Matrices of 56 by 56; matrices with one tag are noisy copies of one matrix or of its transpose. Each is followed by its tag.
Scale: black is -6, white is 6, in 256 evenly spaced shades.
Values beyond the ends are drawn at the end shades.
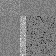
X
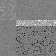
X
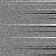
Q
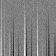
Q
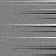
Q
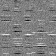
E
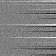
Q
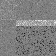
X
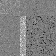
X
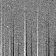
Q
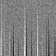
Q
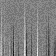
Q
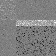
X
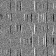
E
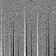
Q
